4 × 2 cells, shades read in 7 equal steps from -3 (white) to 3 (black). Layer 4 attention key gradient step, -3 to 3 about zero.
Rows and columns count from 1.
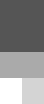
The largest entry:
1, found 4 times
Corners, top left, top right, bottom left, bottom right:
1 1 -3 -2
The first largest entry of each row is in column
1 1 1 2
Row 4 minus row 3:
-2 -1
